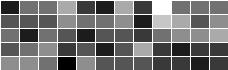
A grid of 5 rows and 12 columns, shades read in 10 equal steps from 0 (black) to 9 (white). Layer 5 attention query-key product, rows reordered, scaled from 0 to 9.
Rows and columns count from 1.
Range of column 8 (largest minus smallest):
5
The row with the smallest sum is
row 4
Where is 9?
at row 1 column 9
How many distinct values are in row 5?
6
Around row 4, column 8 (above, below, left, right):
2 3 3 2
